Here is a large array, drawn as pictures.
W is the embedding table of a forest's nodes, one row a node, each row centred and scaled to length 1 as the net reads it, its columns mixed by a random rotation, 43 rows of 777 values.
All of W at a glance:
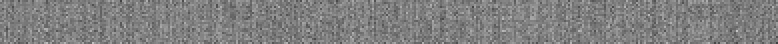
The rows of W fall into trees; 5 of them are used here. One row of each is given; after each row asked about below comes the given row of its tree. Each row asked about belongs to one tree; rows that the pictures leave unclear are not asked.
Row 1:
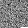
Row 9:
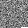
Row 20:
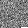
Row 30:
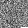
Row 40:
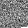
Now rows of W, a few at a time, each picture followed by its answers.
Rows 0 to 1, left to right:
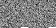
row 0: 1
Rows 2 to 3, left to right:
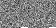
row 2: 1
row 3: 9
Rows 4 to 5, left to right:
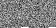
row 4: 40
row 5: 1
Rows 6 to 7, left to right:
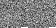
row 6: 40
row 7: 40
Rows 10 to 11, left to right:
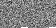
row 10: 9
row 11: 40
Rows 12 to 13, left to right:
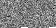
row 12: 20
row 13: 40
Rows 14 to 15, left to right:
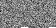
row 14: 9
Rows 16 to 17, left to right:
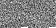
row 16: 40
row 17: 40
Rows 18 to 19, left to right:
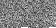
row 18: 40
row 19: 30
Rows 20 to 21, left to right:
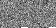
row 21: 1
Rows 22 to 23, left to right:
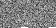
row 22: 30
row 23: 1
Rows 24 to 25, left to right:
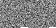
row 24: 1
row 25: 9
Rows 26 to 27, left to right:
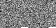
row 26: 9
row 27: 1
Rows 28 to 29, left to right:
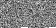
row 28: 30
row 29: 20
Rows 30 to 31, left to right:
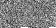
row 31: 30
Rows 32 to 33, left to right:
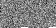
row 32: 9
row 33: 1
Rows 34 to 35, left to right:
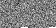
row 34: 1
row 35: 40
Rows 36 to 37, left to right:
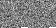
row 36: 20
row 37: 9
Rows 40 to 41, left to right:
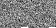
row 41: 1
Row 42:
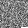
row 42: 20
